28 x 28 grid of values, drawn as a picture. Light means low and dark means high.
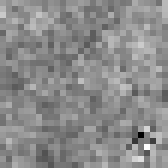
Neither half mirrors the other. Values change most from cell to cell in the bottom right. No row or column stands out. There are no regular stripes. A few values lie far out on both sides of the bulk. An odd patch, rougher than its surroundings, sits in the bottom right.
